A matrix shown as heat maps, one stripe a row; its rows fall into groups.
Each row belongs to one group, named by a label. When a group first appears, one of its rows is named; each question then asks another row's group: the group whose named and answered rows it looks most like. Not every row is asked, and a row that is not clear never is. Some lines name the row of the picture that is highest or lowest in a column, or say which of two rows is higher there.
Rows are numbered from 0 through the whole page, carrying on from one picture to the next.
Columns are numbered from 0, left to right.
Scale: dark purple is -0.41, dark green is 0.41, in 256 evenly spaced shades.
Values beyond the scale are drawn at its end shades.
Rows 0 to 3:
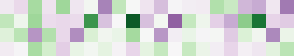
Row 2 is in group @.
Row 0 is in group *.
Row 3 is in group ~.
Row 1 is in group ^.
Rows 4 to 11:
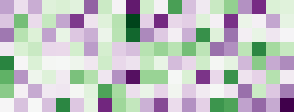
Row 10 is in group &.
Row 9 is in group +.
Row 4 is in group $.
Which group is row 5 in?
@
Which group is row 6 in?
@
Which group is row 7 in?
~
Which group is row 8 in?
&
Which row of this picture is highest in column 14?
6
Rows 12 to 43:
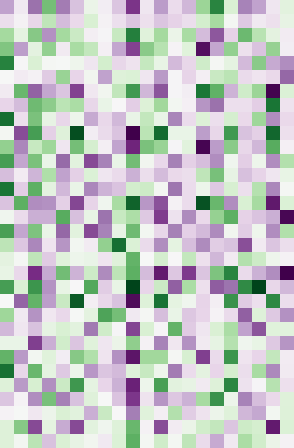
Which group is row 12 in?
$
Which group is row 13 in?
$
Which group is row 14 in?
^
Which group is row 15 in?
+
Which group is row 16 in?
&
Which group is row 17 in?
*
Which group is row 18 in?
@
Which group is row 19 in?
+
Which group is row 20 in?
&
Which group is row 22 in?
+
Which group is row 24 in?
$
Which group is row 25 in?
&
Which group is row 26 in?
@
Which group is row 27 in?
*
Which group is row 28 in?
&
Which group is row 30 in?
^
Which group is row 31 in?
*
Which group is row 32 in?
^
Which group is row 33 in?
+
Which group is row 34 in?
&
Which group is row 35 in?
$
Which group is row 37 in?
+
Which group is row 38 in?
&
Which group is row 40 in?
$
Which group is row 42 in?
@
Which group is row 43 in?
^
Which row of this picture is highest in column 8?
29
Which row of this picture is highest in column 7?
34
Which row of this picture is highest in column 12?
35
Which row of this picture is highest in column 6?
32
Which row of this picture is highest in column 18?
32
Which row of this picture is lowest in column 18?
35
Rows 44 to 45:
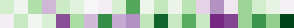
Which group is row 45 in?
~
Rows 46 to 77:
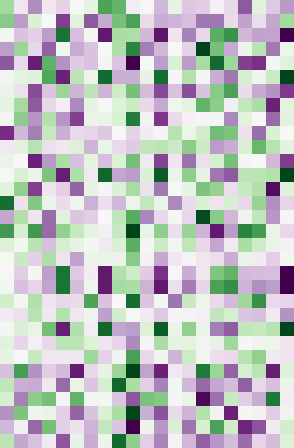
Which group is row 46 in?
&
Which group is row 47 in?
&
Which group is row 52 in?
*
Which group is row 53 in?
@
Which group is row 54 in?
@
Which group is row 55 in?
$
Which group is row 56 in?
~
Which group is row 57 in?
*
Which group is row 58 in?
~
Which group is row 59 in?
@
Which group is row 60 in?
&
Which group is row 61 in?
@
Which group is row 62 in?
^
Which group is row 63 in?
^
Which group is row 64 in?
@
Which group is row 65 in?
*
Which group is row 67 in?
^
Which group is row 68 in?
*
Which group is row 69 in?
~
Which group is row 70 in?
+
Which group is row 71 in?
^
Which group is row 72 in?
@
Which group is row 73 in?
&
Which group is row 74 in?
+
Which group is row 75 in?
@
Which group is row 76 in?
$
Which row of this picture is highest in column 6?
67
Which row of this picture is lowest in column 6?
47
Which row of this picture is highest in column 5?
74
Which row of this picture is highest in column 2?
62
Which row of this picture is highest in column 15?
50
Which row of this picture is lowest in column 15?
62
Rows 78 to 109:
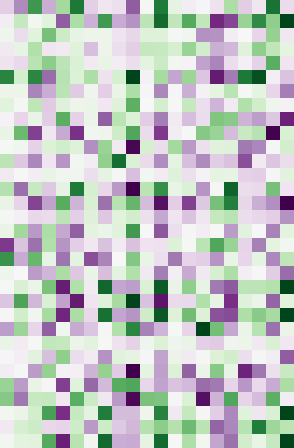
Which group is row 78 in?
+
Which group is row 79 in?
~
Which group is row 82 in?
+
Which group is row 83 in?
^
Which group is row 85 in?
^
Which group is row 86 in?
*
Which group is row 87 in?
@
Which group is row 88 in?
$
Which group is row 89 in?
&
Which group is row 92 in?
*
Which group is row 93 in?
*
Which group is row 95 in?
$
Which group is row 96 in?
&
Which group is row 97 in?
*
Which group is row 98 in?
~
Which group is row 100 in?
~
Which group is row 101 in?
@
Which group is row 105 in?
&
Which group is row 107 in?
~
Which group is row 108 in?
~
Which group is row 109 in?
~
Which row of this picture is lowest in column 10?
101
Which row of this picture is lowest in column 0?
95
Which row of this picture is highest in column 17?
83
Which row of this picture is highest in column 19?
78
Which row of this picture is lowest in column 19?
87
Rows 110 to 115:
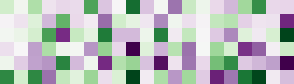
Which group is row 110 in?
^
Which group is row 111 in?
*
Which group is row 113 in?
$
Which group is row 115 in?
^
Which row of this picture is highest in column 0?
115
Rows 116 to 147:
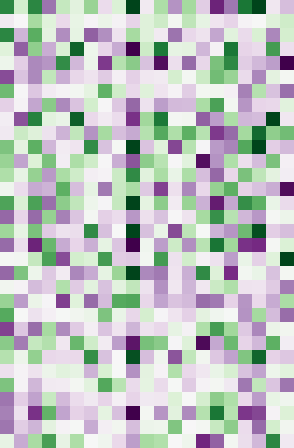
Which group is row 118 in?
&
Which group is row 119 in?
+
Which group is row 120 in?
*
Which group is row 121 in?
$
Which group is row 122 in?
&
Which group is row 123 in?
$
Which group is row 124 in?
+
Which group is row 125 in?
~
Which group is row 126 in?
^
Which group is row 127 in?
+
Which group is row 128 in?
^
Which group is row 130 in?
^
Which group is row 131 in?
$
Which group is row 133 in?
$
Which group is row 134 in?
~
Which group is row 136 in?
*
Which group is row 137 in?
&
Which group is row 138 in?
&
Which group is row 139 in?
$
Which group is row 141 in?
^
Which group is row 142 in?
$
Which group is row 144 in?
$
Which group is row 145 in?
$
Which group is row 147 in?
+
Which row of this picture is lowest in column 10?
135
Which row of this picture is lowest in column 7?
120
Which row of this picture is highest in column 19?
124
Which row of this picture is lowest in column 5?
135
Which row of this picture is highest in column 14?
135
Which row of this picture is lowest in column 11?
120
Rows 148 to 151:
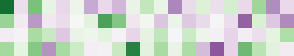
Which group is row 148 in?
&
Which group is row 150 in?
~
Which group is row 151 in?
^
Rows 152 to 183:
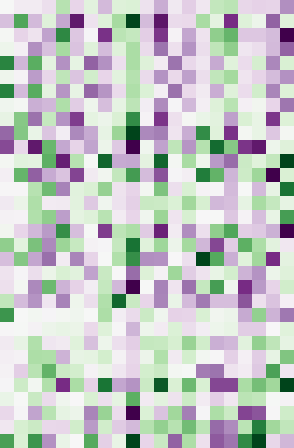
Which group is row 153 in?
@
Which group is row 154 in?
*
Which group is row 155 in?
*
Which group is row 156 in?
&
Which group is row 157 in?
*
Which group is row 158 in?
&
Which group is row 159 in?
*
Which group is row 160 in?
@
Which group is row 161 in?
@
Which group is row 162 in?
$
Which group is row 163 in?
~
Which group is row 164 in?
@
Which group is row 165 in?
~
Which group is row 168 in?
*
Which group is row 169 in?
^
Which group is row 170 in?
@
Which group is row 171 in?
$
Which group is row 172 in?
$
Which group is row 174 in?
&
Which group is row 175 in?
$
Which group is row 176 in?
~
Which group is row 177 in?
~
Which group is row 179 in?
~
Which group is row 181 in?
$
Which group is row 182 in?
~
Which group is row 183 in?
^
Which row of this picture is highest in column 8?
173
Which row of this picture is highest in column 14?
170
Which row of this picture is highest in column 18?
183
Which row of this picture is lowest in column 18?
162
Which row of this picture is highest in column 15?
162
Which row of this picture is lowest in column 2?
162
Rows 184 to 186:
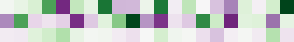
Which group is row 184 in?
~
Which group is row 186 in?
+
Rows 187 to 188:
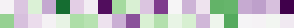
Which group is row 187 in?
*
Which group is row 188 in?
+
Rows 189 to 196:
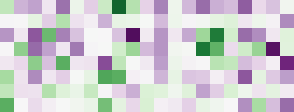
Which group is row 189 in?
&
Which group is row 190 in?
*
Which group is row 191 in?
$
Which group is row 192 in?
@
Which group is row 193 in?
*
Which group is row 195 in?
+
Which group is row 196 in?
&
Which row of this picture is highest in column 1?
192
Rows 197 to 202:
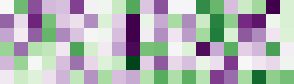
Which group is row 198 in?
$
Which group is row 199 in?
$
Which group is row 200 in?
+
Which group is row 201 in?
@
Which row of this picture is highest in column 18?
202
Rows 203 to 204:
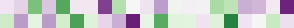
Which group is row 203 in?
*
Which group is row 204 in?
+
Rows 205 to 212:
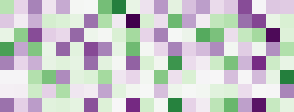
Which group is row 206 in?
$
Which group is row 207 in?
@
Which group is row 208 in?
&
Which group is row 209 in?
$
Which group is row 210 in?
~
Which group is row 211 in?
*
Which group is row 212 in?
$
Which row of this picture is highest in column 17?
207
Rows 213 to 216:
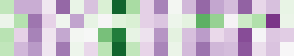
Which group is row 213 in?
&
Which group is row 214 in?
@
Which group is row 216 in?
&
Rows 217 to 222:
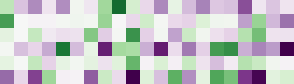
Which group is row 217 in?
&
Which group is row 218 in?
&
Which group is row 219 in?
^
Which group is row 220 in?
*
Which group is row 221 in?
^
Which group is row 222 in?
$
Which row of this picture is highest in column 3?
222
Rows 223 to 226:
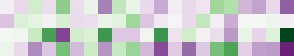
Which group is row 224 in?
@
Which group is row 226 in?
*
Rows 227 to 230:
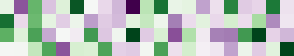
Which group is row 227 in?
+
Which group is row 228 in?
&
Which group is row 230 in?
~
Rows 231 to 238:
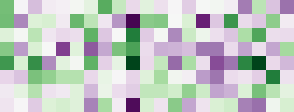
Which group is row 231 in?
&
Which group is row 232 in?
+
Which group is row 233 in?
^
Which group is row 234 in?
&
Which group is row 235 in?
^
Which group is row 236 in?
+
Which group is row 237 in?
~
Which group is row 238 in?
$
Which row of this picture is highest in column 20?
234
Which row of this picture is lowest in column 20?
231
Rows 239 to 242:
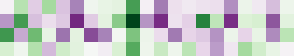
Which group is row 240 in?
@
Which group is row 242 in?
^
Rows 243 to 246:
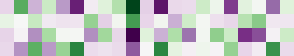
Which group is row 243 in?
@
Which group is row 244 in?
^
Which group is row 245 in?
$
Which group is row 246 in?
+
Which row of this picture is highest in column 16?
246
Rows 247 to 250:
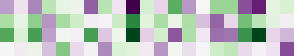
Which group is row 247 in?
$
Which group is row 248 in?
^
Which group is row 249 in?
^
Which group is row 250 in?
*
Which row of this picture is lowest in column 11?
250
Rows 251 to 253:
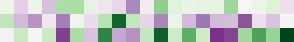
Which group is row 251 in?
+
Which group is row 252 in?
&
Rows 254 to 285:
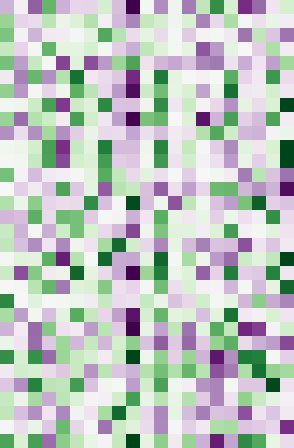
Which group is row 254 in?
$
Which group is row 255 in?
+
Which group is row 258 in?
&
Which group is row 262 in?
+
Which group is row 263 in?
$
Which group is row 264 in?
~
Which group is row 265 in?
~
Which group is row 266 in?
&
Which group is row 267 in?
*
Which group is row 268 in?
^
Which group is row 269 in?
+
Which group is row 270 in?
+
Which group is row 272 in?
~
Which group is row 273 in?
+
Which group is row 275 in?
&
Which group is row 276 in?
+
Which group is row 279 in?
^
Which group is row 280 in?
~
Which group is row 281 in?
+
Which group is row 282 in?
^
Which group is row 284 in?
*
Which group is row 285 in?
^
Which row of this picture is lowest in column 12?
268
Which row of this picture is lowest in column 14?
262
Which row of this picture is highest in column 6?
268
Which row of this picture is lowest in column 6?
258
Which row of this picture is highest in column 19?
281
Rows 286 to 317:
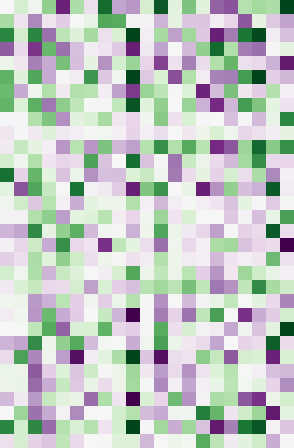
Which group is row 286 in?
~
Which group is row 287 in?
&
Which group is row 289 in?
$
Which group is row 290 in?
*
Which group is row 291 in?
^
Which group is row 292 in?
+
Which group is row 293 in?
^
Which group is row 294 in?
~
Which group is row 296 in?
~
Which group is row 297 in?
^
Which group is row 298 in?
&
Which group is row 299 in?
+
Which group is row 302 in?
+
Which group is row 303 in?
*
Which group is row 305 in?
^
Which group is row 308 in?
$
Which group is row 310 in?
+
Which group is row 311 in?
@
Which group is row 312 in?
*
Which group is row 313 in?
*
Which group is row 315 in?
@
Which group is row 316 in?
^
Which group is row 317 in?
@
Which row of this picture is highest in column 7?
286
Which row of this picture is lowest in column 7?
303
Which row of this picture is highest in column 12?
314
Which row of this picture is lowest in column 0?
289
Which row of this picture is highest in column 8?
287
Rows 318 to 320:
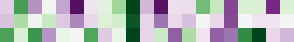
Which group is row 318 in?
@
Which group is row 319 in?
@
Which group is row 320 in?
^
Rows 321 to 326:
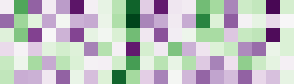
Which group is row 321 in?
@
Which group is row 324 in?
$
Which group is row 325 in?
^
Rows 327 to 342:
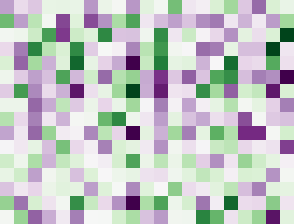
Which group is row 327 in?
$
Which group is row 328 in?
&
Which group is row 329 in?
~
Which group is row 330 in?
+
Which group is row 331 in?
+
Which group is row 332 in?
*
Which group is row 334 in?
*
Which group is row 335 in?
&
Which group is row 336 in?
$
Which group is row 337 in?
*
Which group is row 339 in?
@
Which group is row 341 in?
+
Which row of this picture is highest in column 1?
333
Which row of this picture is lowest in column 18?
336
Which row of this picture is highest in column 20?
329
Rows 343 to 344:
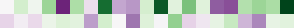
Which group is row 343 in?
~
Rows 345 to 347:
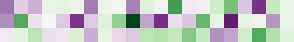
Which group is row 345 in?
$
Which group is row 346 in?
@
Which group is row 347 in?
~
